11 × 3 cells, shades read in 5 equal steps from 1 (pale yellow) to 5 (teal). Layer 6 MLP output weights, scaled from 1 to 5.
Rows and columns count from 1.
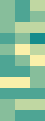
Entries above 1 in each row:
3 3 3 3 2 2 3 1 3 3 3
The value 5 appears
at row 4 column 3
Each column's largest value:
4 4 5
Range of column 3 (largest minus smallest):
4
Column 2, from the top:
4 4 2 3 1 3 4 1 4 2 4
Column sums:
35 32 31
